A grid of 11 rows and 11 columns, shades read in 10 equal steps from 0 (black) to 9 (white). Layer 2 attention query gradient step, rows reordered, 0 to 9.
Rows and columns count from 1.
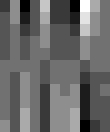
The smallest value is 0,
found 3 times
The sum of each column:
39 41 40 41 41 41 40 39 42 42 40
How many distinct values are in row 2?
7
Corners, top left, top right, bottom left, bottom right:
2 4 5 3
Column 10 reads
6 5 5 4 4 4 3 3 3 3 2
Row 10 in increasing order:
1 2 3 3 3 4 4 5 5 6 6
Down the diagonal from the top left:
2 5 2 4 4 4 4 5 1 3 3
